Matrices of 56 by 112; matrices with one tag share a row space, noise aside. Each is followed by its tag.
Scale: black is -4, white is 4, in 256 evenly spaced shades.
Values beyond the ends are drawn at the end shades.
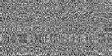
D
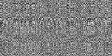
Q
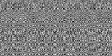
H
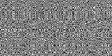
H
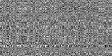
D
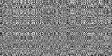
Q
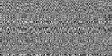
D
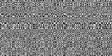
H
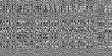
D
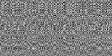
H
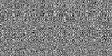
H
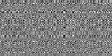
H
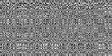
D
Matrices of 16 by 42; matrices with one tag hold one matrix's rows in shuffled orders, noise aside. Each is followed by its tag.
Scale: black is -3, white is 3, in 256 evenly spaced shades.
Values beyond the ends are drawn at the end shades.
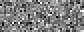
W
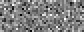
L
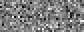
W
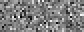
W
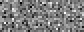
L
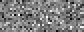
W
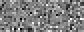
W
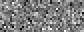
L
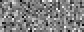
L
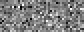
W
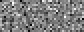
L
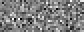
W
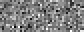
W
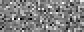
W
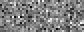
W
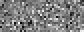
W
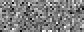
L
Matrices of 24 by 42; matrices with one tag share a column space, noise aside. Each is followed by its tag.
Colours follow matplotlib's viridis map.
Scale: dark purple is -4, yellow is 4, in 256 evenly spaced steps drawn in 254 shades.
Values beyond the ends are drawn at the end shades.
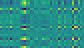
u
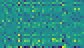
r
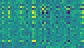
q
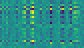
q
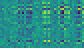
q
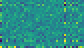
r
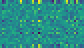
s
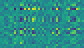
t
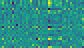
u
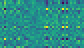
u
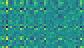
u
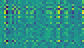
q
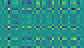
u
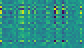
q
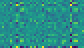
r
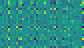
u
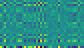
r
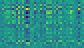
q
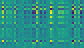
q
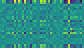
s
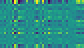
s
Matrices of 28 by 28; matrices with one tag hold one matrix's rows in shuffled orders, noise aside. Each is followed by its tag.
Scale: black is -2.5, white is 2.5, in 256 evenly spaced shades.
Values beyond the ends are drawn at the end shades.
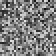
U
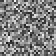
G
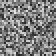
G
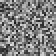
U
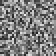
U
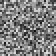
G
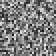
U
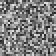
G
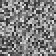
U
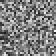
U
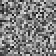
U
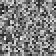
U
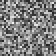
G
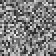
G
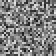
G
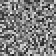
U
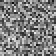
G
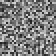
U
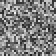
G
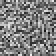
G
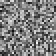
U
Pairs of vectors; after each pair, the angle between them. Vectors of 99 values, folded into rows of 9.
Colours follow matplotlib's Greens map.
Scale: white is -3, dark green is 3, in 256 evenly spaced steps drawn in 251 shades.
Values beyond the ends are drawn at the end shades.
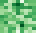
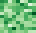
partly aligned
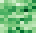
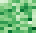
partly aligned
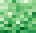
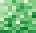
nearly parallel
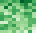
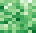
nearly opposite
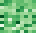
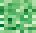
nearly opposite
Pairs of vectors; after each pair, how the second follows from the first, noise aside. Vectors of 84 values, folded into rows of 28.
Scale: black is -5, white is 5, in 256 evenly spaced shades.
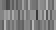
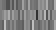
copied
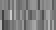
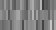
wrapped around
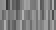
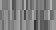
wrapped around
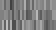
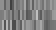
copied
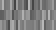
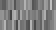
wrapped around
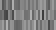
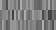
reversed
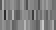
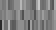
wrapped around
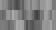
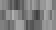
copied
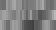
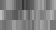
reversed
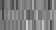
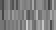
copied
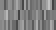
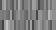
reversed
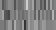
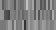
copied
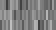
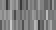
copied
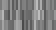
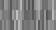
reversed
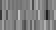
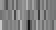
wrapped around
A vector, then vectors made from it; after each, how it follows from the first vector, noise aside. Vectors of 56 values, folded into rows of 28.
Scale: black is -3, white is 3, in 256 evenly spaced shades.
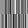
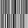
sign-scrambled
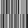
wrapped around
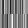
wrapped around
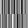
reversed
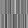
shrunk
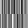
reversed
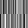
wrapped around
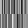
reversed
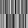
sign-scrambled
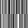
wrapped around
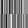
wrapped around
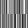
wrapped around
